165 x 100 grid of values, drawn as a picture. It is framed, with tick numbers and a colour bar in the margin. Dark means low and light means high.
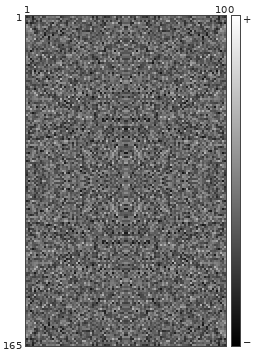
Grain: fine. Odd rows or columns: none. Histogram: bell-shaped. Slope: none. Mirror symmetry: left to right and top to bottom.
